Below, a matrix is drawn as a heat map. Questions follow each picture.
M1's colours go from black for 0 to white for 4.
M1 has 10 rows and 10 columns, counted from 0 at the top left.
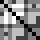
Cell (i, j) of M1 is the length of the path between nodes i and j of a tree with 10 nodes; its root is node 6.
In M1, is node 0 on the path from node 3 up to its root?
yes
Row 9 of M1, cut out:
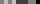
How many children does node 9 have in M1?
2
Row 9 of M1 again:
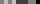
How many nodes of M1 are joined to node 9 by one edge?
3
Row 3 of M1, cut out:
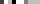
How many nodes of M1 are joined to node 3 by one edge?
1
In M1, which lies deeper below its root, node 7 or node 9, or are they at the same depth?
the same depth
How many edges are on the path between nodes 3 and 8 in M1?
3
